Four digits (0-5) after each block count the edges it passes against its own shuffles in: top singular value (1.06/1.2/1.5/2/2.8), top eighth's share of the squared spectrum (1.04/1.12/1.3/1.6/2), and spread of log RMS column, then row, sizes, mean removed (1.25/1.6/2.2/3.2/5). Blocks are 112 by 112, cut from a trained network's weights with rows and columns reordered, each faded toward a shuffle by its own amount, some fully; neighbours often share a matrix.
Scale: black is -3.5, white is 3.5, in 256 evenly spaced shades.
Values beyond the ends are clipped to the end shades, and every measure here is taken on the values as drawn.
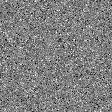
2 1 0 0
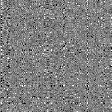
4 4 3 2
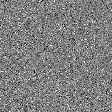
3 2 1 1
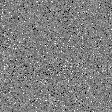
2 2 0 1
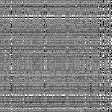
5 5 3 3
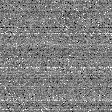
4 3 1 2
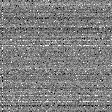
4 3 1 2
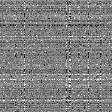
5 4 3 2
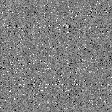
3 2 0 2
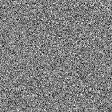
3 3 0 2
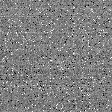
2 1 1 0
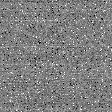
2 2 1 0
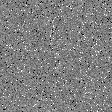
0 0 0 0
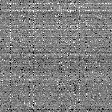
4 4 3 2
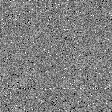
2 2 0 1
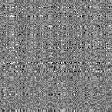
4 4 1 3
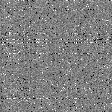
3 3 0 2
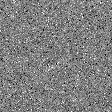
1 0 0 0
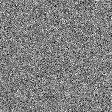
1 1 0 0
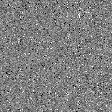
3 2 1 1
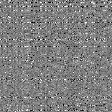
4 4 1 3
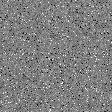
1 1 0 1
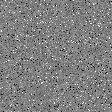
0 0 0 0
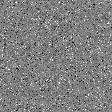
1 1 0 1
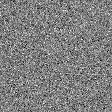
0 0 0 0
